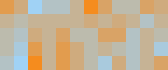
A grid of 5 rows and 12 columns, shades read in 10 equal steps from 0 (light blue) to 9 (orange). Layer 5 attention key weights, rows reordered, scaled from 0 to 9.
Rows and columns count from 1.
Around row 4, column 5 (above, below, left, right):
6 7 4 5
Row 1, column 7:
9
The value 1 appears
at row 4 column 2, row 4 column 12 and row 5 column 8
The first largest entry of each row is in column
7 7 5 3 3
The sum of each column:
19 11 25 18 26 21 23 21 22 13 20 19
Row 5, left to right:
2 0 9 4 7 5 3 1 5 2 4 6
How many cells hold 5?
8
